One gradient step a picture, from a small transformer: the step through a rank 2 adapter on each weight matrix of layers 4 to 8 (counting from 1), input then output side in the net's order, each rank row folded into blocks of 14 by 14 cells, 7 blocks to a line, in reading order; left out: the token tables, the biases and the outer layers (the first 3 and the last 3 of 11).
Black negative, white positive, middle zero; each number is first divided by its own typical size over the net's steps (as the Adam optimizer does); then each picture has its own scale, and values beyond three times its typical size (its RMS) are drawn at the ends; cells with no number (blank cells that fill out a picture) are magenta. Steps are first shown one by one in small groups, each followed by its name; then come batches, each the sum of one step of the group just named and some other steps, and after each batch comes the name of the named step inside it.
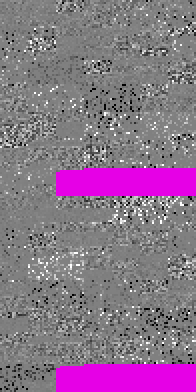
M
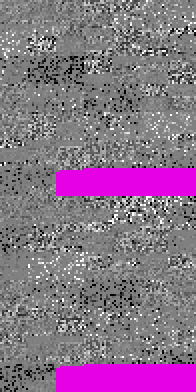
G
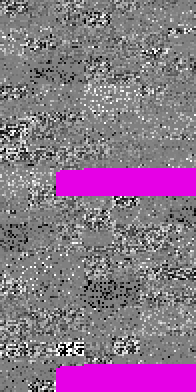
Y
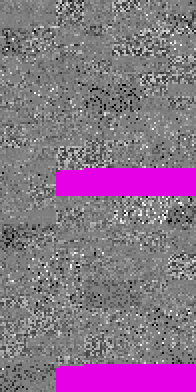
M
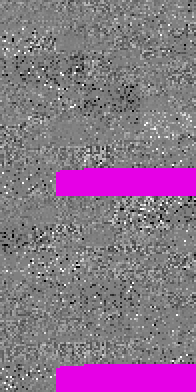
G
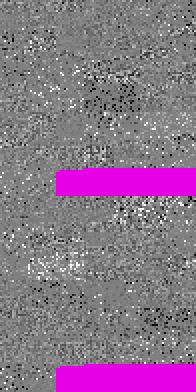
M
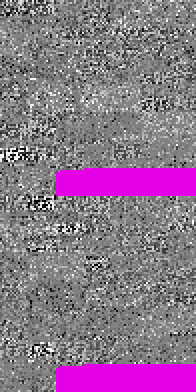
Y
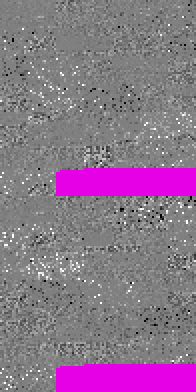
M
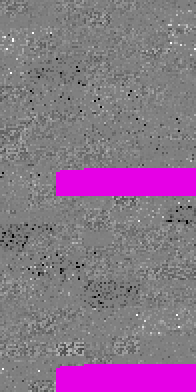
Y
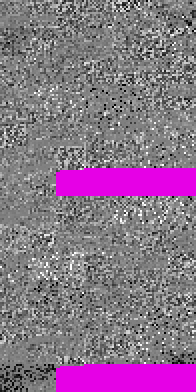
M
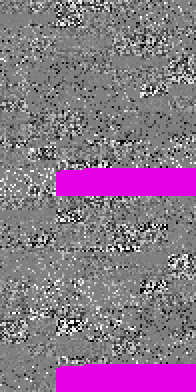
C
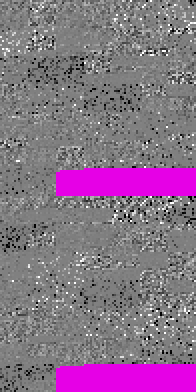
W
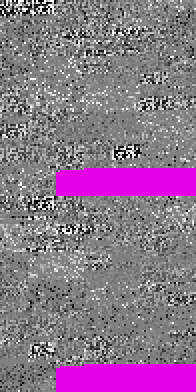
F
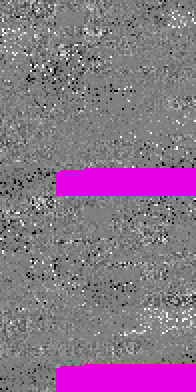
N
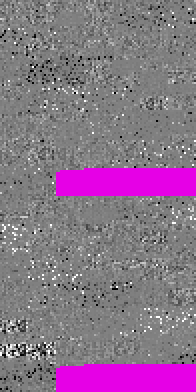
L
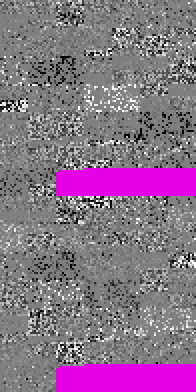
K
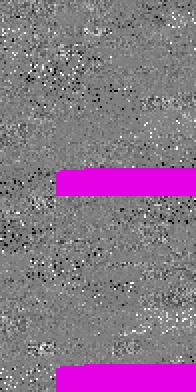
N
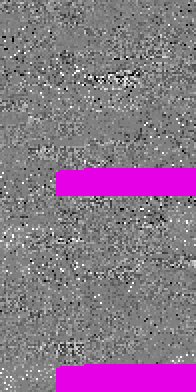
K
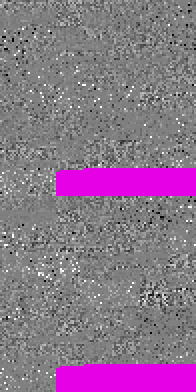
C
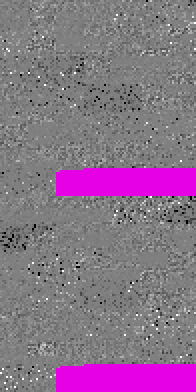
W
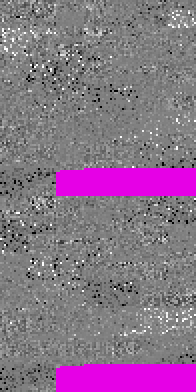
N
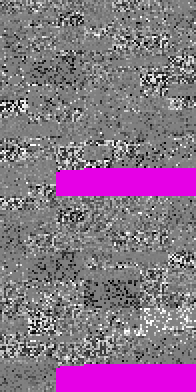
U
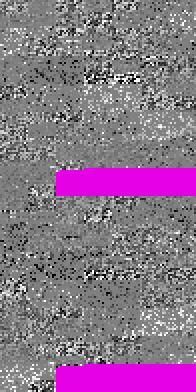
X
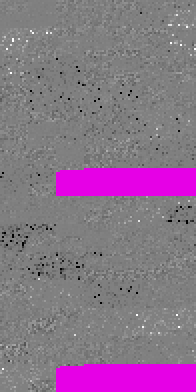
X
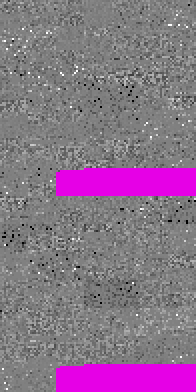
U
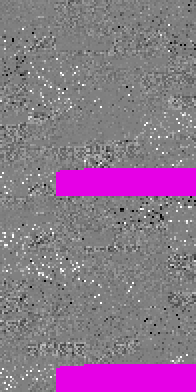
U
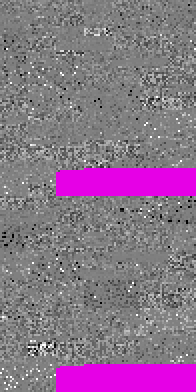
U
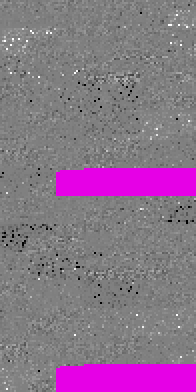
X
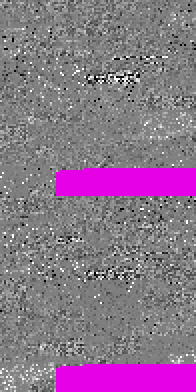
X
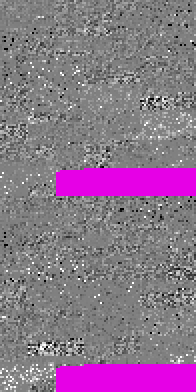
X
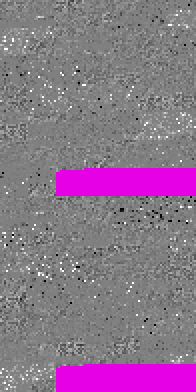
X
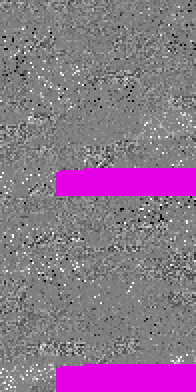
X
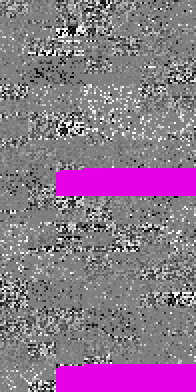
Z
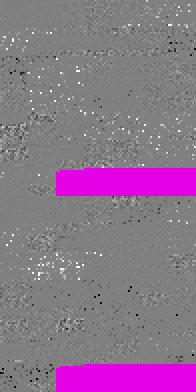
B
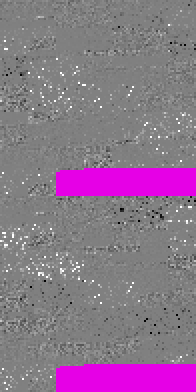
B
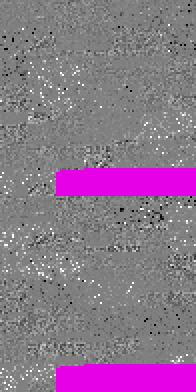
Z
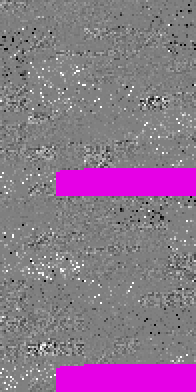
B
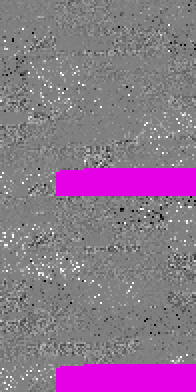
B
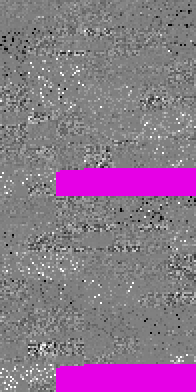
Z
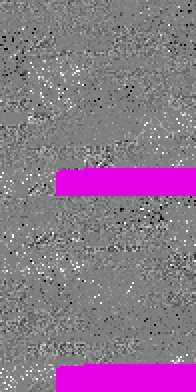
B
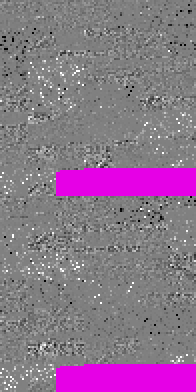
B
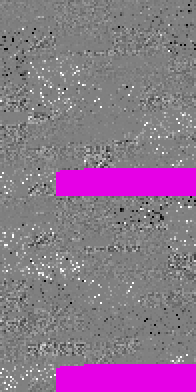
B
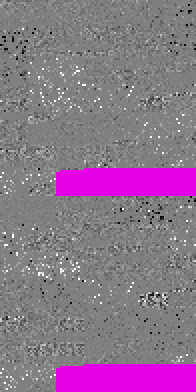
B
